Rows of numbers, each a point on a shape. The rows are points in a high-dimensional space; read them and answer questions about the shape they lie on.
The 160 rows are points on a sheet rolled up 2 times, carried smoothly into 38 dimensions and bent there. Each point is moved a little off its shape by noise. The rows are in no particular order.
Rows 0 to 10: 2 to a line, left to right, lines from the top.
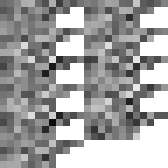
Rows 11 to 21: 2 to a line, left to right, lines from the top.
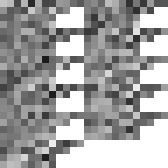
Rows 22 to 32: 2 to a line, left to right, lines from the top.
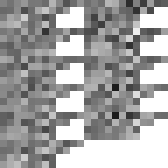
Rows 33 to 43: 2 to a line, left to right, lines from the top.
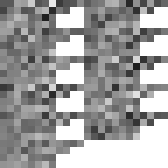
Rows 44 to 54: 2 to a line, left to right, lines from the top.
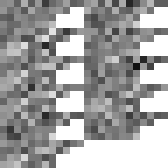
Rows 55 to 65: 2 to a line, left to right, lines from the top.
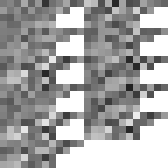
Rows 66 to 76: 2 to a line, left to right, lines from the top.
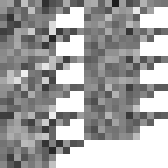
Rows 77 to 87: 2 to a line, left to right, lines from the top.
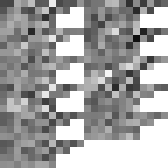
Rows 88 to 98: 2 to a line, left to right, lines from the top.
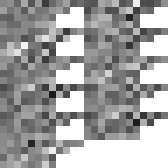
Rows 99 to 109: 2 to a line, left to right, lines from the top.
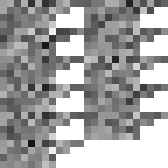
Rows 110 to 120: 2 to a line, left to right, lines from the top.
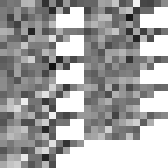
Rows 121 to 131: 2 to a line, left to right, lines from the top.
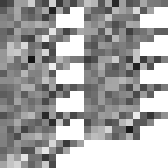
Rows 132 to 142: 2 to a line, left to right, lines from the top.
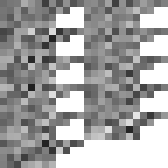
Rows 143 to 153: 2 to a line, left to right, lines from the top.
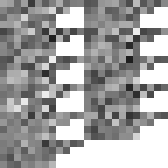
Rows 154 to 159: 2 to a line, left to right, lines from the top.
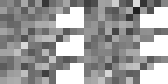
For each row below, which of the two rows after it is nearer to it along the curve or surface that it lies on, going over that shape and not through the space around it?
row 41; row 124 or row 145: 124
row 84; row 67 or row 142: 67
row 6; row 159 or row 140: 140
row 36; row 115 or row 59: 115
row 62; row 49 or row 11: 49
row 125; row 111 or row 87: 87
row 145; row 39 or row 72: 39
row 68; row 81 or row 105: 105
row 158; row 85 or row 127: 85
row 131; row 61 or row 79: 79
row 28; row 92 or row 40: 92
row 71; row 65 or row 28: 65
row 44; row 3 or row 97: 3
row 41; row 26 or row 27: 27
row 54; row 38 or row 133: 133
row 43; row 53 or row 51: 53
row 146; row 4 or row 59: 4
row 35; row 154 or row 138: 154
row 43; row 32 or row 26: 26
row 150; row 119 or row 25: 25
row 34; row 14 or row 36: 14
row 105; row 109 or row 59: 109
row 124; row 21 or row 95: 95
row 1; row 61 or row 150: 61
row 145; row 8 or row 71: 8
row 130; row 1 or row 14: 14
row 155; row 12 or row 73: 12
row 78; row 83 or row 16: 83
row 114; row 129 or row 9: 129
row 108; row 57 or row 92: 92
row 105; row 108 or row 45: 45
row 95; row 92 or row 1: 1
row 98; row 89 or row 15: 15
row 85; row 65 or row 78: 65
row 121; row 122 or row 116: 116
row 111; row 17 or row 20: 17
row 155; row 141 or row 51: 141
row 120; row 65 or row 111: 111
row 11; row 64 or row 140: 140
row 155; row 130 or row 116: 130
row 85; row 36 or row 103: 36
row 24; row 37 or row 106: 37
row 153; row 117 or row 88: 88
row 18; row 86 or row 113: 113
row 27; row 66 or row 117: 117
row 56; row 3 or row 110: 3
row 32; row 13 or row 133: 13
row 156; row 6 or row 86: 6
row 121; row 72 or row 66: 66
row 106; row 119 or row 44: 44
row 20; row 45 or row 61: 61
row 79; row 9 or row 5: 9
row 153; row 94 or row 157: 157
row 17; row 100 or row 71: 100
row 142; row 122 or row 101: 101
